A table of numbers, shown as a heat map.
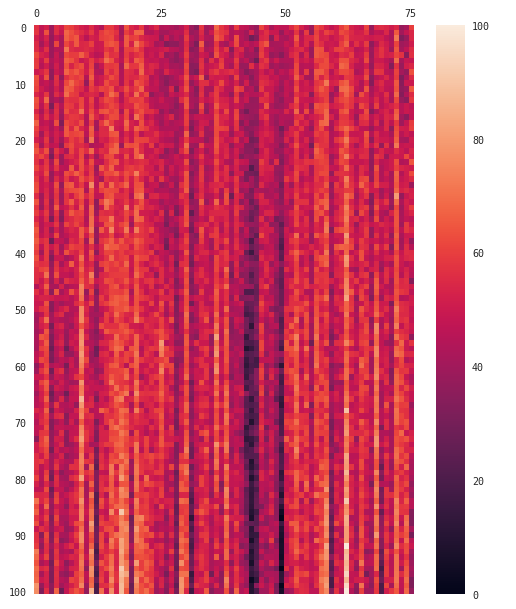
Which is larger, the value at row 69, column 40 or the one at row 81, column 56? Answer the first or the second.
the second
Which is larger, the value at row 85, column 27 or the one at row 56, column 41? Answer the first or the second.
the first
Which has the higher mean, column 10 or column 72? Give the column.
72
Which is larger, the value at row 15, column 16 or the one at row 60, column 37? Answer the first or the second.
the first
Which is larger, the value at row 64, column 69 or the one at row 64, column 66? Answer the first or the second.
the second
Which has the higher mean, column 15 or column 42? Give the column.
15
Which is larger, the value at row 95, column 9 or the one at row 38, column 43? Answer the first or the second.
the first
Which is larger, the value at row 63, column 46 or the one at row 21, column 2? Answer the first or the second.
the second
